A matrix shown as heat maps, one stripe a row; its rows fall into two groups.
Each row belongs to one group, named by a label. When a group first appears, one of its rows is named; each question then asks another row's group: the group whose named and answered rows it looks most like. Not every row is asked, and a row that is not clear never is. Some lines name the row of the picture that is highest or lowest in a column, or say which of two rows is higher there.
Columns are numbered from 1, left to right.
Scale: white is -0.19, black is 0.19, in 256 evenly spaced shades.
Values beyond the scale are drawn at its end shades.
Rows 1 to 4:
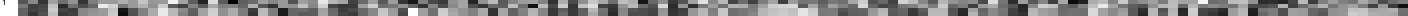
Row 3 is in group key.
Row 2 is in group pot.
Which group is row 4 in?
key
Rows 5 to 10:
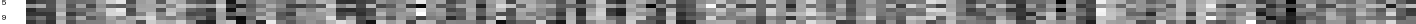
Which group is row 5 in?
pot
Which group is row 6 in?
key
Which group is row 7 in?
pot
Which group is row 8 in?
pot
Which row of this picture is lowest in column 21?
10
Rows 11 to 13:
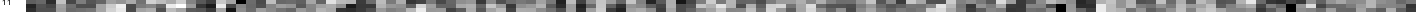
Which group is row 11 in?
key
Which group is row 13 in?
pot
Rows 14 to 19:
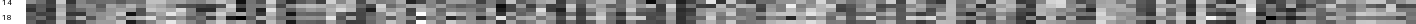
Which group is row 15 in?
pot
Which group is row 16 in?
key
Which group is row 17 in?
key
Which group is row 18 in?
pot
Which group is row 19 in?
key
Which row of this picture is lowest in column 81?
15
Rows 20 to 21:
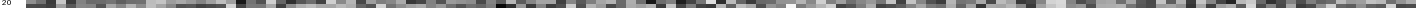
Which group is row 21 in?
pot
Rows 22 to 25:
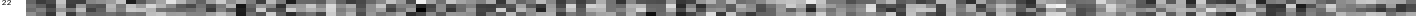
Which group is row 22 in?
key
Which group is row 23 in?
pot
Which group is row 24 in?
pot
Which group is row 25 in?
key
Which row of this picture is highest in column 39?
25
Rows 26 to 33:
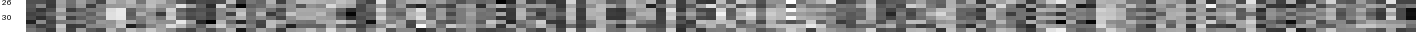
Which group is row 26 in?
pot
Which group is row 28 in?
pot
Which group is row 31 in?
key
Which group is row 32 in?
key
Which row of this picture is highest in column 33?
29
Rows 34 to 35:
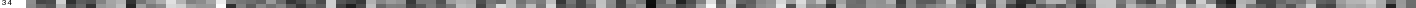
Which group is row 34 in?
key
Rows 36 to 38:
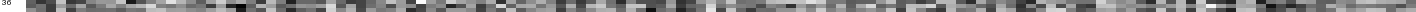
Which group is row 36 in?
key
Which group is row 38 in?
key
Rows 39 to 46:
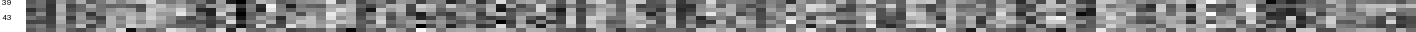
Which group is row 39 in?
pot
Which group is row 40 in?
key
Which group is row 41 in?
key
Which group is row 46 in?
key
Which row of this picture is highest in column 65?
46
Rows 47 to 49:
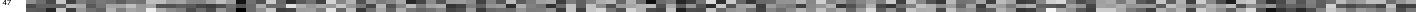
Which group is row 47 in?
key
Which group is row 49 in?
pot
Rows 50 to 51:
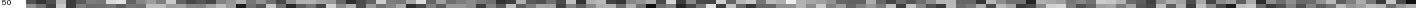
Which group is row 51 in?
key
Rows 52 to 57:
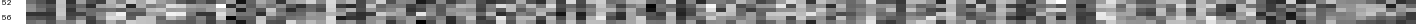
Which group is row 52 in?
pot
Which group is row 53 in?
key
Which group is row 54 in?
key
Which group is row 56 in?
pot
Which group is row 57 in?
pot
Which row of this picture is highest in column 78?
57
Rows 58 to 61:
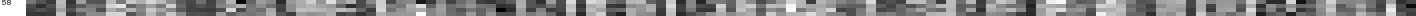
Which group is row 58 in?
pot
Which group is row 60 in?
pot
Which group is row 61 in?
pot
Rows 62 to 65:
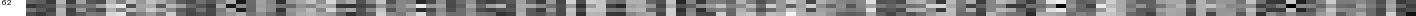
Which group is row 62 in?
pot
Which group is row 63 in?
pot
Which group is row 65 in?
pot
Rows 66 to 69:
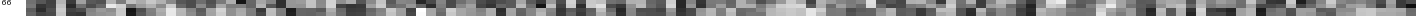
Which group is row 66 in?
pot
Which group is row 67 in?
pot
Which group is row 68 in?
key
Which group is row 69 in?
key
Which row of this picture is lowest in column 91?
67
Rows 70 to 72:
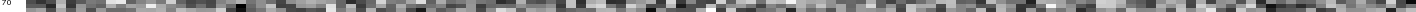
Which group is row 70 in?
pot
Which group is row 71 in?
pot
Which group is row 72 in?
key
